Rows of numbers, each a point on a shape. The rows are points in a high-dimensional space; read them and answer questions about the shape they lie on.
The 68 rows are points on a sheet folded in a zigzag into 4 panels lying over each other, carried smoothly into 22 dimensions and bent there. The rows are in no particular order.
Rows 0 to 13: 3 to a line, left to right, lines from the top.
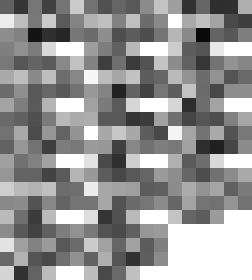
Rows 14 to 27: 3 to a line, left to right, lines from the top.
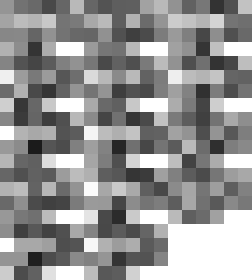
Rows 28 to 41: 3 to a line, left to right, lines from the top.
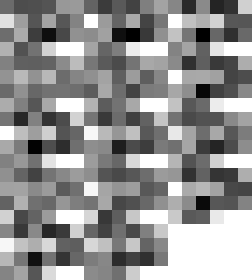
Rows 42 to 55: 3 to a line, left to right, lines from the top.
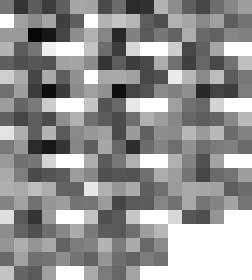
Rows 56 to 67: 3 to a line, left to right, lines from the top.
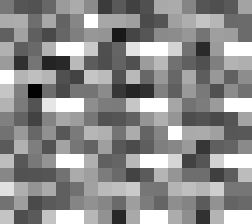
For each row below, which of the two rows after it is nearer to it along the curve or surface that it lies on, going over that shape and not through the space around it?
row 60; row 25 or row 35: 35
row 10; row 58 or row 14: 58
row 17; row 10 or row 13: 10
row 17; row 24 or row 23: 24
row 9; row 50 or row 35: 35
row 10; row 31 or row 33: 33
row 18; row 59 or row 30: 30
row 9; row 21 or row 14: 21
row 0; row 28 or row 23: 23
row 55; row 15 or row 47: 15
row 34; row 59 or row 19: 19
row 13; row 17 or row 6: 17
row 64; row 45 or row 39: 39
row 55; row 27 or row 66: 66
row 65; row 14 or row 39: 39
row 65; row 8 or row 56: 8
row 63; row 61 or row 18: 18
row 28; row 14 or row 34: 34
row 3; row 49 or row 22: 49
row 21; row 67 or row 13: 67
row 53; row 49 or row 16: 49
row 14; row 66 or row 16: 66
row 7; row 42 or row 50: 42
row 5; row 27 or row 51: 27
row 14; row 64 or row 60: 60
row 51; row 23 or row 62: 62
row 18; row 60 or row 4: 4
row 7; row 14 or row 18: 18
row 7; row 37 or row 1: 37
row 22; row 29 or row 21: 29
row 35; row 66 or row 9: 9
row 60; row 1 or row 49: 1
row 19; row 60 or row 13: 60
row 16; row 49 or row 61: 61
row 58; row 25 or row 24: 25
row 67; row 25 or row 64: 25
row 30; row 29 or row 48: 48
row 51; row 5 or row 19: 19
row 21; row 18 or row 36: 18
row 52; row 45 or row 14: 45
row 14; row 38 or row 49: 49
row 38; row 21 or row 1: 21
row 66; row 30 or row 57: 30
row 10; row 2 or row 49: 2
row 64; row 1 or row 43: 43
